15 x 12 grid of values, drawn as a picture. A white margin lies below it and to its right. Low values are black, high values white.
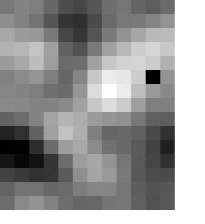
The bottom left is the ninth with the lowest average. The bottom right is the calmest part. Values change most from cell to cell in the middle right. The texture is blotchy. A single lone cell is far lower than the cells round it.
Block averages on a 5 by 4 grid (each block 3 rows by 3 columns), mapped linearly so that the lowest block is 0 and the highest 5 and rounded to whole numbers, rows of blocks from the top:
3 1 2 3
4 3 5 4
3 3 5 3
0 3 3 1
2 2 3 2
